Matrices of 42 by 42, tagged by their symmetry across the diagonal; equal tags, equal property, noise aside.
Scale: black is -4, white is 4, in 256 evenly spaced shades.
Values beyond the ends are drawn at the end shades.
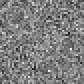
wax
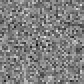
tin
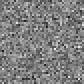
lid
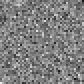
tin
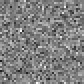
lid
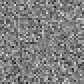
tin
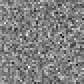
lid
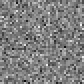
tin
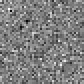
wax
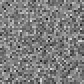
wax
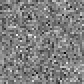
lid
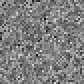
wax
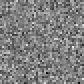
tin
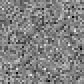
wax
